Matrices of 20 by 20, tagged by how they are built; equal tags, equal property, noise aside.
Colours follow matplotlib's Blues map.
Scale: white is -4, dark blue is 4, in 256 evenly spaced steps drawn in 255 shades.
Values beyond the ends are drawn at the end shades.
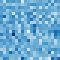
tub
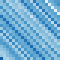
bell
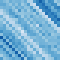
bell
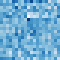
tub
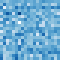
tub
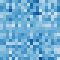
tub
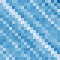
bell
